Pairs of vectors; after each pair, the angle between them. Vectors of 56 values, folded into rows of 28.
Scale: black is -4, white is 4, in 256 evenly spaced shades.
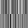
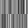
partly opposed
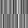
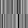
nearly opposite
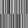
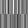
partly aligned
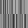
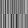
partly aligned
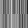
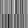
partly opposed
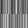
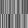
partly aligned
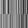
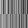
nearly parallel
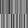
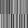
nearly parallel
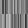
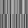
orthogonal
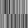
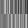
nearly opposite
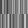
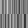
nearly opposite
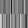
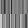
nearly parallel
